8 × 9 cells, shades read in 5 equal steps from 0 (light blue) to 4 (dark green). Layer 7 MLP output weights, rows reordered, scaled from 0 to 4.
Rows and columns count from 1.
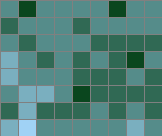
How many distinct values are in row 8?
3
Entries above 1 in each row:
9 9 9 8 8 7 8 6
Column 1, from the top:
2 3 2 1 1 2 3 1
